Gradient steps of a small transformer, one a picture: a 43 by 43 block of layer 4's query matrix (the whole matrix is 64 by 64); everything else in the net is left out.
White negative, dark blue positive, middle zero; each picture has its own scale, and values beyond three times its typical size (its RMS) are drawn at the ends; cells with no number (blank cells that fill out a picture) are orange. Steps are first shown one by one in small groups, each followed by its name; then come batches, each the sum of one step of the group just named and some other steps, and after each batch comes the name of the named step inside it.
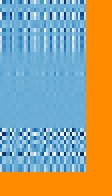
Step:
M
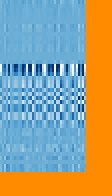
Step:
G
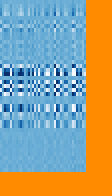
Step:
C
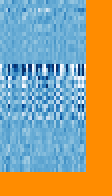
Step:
G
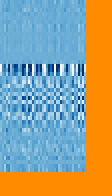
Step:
G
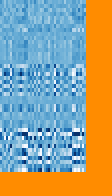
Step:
C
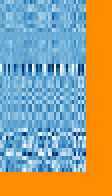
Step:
G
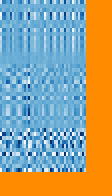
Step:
M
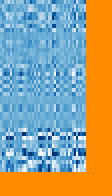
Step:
C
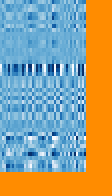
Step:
G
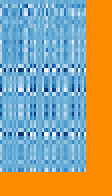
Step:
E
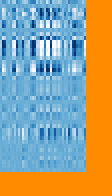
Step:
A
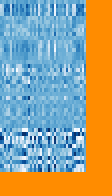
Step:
A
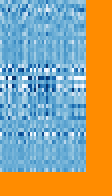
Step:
E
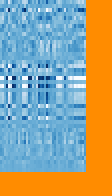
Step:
A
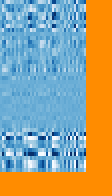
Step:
A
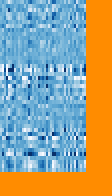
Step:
A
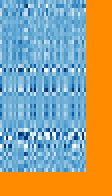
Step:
E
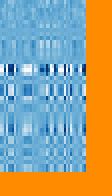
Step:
A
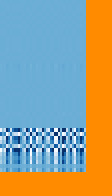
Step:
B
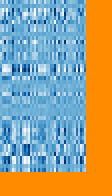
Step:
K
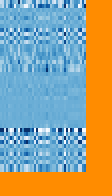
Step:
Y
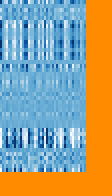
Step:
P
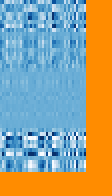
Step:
P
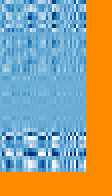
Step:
K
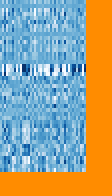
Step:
K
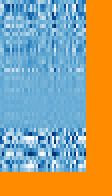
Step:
Y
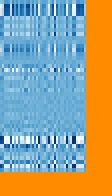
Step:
B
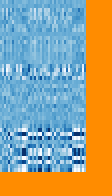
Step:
K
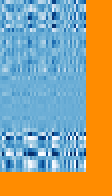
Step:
K
